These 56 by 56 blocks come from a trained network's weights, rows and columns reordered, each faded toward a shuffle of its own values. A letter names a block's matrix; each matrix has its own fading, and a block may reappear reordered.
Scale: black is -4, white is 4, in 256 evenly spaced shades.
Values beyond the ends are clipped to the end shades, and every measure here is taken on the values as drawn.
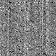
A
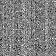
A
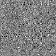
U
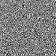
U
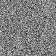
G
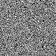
G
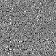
U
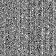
A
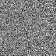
U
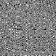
U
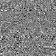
U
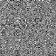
U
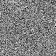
G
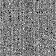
A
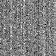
A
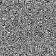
U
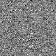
U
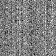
A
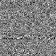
U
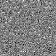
U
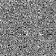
U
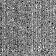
A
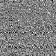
U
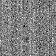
A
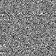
U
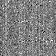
A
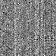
A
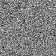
G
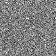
U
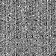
A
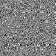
U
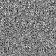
G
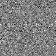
U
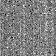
A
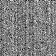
A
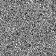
G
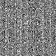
A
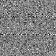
U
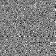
U
